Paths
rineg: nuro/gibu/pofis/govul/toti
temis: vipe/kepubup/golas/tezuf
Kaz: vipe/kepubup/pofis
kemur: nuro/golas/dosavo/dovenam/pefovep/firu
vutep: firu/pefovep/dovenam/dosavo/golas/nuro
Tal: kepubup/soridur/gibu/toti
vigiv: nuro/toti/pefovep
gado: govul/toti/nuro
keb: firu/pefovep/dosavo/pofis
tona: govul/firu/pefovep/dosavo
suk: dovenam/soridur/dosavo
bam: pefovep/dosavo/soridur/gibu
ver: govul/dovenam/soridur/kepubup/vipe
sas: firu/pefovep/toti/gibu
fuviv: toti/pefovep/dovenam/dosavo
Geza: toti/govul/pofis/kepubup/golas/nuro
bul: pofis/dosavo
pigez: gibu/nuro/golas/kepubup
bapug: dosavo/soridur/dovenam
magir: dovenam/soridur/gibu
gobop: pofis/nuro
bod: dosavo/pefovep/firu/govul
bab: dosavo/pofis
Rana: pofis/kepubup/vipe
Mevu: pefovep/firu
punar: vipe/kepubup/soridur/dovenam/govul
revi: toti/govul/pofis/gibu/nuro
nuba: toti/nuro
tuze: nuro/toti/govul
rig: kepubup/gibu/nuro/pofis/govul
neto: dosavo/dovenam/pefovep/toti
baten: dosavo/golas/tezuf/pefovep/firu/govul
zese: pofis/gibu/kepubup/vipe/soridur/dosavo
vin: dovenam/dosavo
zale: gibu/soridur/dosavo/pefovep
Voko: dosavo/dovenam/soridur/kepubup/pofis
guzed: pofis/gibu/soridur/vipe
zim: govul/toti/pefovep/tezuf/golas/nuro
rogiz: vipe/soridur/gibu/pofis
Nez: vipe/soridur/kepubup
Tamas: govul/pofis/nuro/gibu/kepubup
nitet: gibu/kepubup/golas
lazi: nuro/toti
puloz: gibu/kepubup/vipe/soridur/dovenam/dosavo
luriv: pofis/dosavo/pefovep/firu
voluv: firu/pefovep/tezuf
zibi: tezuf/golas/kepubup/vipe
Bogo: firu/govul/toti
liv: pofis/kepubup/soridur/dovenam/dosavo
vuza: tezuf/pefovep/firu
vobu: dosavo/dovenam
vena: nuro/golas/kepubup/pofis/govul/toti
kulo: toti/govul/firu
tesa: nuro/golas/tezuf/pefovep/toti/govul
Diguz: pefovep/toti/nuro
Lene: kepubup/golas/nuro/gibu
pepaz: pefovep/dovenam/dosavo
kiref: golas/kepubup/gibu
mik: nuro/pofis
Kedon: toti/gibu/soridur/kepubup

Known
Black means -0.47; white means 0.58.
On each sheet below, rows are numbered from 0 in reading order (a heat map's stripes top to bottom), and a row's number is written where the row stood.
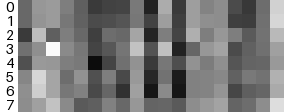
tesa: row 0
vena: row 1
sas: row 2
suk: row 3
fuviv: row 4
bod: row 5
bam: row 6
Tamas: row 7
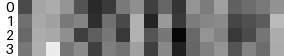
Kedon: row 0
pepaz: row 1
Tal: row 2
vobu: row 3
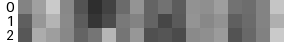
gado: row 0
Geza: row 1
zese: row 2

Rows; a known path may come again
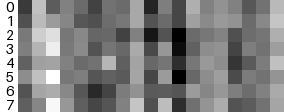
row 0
sas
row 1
Bogo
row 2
baten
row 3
Voko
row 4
liv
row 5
bapug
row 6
kulo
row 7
magir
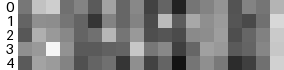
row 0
bab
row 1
mik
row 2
zese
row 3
ver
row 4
Lene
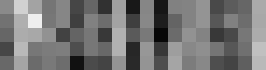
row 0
bam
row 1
vobu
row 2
Tal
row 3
vutep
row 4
Diguz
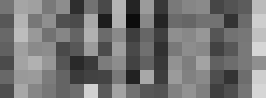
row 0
pepaz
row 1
vuza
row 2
luriv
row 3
rig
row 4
Kedon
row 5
tesa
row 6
Rana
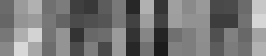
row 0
kemur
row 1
vena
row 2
neto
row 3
bod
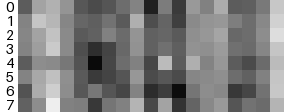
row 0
pigez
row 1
tona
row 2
Tamas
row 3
gado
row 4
lazi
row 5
zim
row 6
kiref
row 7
vin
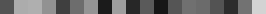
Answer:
zibi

